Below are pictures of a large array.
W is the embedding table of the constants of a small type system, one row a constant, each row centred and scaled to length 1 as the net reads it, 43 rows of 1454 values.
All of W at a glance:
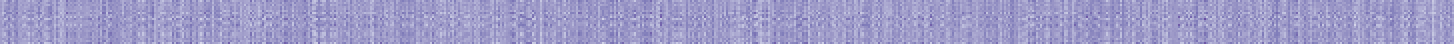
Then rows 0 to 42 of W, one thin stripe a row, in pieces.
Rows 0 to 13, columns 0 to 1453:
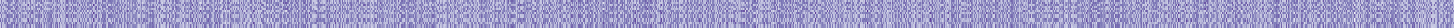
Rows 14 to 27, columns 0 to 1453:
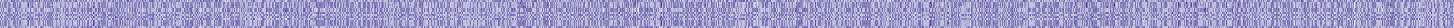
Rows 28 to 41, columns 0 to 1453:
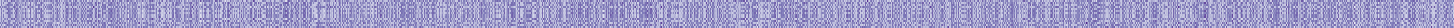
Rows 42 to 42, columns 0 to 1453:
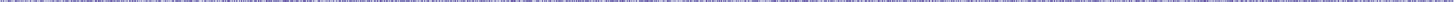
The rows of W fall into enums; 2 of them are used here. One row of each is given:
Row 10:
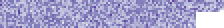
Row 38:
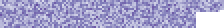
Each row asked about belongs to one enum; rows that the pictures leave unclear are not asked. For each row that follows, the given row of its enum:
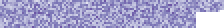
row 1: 38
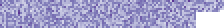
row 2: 10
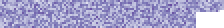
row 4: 38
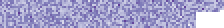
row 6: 10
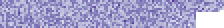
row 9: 10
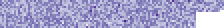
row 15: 10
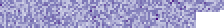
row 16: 10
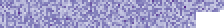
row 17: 10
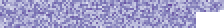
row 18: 38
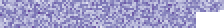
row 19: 38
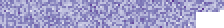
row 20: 10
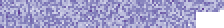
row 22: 10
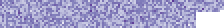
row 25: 10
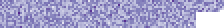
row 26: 10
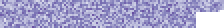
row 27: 38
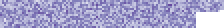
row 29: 38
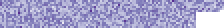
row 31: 10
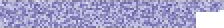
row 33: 38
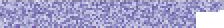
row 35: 38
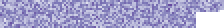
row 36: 38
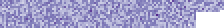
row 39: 10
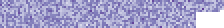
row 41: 10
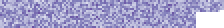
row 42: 38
